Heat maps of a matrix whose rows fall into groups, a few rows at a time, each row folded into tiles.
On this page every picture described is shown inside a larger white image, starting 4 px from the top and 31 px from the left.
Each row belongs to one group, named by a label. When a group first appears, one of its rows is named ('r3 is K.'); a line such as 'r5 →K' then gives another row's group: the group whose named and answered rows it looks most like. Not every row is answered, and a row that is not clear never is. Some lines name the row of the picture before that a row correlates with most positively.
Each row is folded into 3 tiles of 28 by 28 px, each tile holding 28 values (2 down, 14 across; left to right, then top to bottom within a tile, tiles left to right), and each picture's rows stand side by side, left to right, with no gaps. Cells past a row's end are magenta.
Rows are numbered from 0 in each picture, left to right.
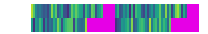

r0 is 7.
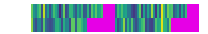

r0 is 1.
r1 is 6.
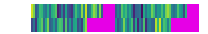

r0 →7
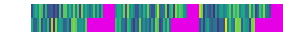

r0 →6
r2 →7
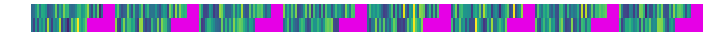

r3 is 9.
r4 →6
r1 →1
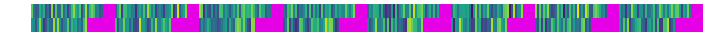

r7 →9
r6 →9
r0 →7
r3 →9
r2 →7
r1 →6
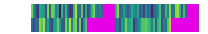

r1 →7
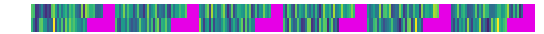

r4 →1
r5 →6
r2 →1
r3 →1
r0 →7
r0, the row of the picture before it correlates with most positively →0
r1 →1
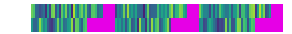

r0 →7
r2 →7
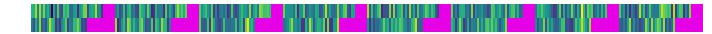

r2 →1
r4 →9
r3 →7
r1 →1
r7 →7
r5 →7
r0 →9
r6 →6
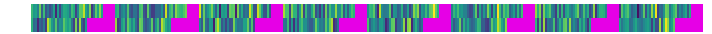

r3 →9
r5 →6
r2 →9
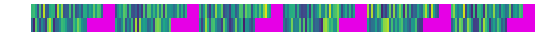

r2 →1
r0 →9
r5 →9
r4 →9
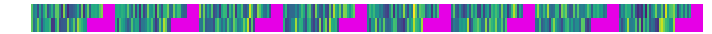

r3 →1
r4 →6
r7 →6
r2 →9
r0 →1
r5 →7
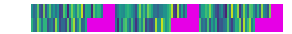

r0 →1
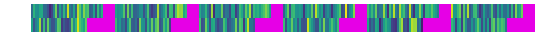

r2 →1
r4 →9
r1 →1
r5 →1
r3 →6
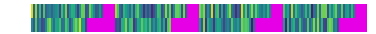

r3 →9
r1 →7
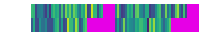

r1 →7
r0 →7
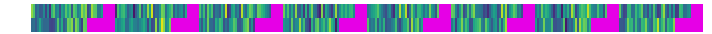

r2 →9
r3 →9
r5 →7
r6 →6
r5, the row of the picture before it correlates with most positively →1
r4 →6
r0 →7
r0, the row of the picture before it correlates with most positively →0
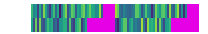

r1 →7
